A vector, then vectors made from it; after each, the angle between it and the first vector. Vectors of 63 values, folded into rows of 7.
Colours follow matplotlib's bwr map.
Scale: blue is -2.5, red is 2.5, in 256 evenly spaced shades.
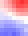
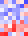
partly opposed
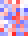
orthogonal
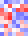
orthogonal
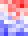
nearly parallel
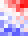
nearly parallel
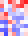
partly aligned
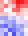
nearly parallel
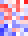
partly aligned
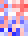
partly aligned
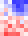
nearly opposite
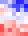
nearly opposite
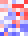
partly aligned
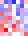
partly opposed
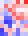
partly aligned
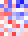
partly opposed
